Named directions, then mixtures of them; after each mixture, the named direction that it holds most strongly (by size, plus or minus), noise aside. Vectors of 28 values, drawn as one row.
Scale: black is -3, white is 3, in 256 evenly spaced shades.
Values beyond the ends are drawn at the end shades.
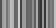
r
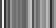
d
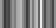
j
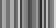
r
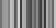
r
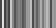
d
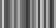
j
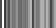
d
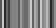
d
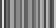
d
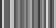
d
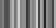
j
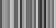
r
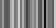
r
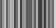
r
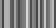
j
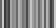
d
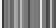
d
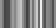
j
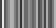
r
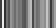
d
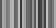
r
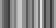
j
